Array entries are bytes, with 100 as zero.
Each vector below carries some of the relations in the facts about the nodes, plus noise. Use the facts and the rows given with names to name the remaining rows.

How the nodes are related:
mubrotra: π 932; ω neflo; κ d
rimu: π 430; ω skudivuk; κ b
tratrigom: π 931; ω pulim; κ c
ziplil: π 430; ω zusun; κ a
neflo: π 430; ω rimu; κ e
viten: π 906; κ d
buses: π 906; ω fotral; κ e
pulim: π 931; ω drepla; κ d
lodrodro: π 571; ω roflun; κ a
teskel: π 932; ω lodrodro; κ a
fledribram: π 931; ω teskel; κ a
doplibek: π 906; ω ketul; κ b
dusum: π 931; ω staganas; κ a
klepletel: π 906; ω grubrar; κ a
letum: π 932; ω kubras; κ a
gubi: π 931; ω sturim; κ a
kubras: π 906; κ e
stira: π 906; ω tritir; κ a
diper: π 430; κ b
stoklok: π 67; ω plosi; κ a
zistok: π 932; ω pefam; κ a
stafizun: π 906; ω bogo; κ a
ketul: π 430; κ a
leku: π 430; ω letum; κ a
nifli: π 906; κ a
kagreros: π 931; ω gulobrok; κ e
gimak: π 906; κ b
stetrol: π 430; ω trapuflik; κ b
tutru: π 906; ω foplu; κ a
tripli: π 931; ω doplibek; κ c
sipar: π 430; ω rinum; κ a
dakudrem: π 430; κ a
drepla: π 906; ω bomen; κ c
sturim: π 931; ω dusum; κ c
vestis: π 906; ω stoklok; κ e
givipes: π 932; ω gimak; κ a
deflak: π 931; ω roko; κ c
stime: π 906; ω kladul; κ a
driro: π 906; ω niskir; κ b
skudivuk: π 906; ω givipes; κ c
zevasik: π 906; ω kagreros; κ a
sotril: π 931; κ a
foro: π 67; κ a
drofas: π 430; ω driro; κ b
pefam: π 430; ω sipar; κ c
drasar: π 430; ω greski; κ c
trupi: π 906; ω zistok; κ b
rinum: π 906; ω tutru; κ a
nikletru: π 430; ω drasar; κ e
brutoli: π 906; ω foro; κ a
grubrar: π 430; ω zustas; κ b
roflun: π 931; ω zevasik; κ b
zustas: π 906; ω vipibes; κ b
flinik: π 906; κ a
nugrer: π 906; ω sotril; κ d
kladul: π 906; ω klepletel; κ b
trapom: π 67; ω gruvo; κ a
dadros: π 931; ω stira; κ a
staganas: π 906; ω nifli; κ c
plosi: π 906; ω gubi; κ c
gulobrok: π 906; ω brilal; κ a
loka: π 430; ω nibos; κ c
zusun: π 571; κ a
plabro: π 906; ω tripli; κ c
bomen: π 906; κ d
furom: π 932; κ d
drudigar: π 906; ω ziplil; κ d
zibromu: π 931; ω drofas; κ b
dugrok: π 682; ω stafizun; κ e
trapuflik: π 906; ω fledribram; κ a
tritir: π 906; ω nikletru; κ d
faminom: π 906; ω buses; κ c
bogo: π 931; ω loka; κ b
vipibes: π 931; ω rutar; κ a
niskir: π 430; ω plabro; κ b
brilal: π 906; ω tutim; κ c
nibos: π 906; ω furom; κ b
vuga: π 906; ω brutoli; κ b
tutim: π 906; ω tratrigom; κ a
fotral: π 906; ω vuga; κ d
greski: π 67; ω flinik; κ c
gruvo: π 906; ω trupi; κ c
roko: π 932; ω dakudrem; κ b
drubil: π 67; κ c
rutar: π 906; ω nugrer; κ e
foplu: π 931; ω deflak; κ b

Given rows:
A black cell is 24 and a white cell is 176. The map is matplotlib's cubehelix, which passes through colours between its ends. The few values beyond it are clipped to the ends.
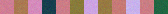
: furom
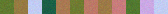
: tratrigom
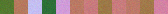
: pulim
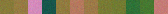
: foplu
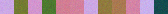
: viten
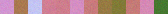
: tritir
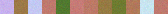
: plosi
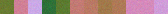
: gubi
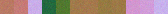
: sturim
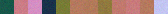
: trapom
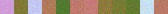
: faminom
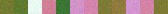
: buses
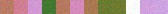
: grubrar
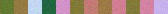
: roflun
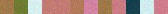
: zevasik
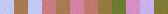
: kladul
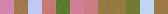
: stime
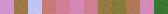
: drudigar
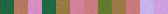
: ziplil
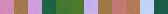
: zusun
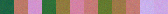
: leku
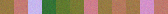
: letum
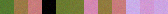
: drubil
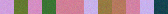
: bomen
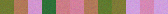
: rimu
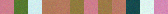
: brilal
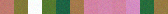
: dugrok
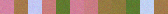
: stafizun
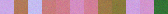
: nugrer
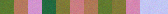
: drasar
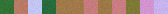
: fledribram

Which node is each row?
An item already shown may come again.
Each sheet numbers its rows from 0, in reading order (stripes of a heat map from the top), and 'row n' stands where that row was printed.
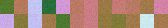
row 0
pulim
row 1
staganas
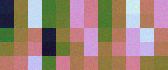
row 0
nikletru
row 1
neflo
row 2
ketul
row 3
sotril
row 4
mubrotra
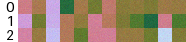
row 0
roko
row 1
trupi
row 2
brutoli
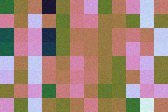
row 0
dakudrem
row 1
brutoli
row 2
trapom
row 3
stoklok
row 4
kladul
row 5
vuga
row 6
niskir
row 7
drepla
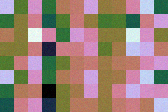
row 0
gimak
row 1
pefam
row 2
rutar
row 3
diper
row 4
dadros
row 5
gimak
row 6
foro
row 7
trapom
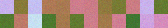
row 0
doplibek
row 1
teskel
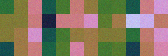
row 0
pefam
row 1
diper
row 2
deflak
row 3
sipar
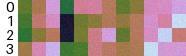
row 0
stetrol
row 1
greski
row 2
dakudrem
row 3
vipibes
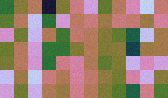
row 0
dakudrem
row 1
pulim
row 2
gruvo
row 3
zistok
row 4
drofas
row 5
driro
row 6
trupi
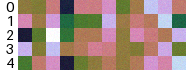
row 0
diper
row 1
zusun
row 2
kagreros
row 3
nibos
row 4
greski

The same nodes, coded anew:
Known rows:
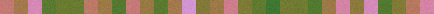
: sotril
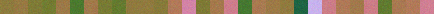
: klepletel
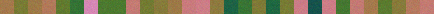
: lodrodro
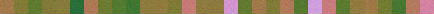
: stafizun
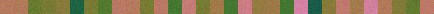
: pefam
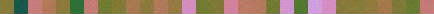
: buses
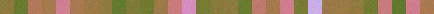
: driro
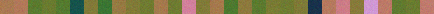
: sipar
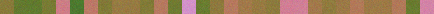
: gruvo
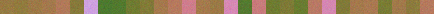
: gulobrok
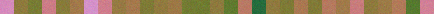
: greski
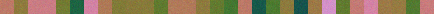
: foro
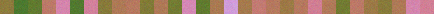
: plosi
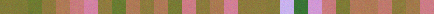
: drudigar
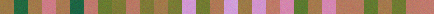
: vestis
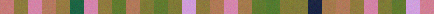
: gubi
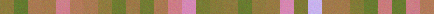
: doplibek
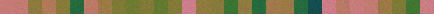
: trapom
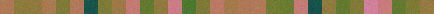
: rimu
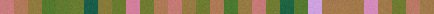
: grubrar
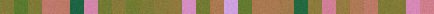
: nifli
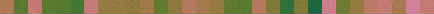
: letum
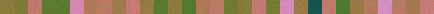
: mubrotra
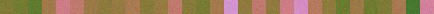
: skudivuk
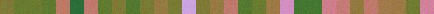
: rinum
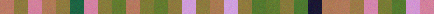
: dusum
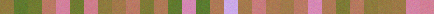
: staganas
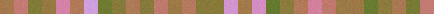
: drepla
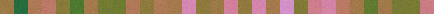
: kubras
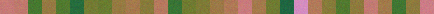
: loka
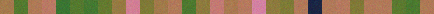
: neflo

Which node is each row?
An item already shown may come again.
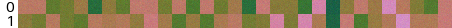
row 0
pefam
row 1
mubrotra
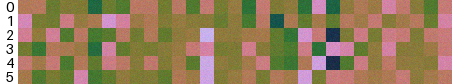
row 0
pefam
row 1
greski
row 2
foplu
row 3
brutoli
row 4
deflak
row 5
trupi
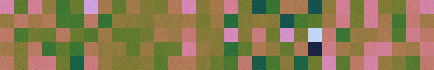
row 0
dadros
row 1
ketul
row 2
nibos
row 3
zistok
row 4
foro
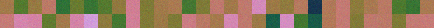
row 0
neflo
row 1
pulim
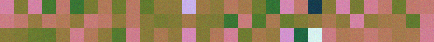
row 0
foplu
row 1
drubil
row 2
nugrer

